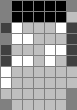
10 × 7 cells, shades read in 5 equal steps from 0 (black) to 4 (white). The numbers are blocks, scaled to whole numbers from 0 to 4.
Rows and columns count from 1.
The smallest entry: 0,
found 10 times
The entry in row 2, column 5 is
0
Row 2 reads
2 0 0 0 0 0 3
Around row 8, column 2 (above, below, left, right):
3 3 4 3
